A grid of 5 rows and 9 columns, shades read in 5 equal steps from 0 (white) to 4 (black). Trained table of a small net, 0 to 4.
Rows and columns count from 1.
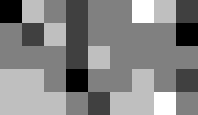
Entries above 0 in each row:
8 9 9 9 8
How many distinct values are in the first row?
5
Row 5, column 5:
3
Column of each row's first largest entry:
1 9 4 4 5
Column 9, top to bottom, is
3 4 2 3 2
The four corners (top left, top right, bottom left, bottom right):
4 3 1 2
